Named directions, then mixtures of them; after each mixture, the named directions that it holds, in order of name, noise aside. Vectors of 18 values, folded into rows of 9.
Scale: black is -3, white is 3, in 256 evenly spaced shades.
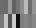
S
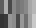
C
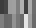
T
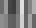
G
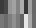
T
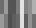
G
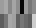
C, G, T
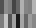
G, S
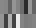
S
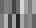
G, S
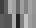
C, S, T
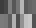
G, S, T
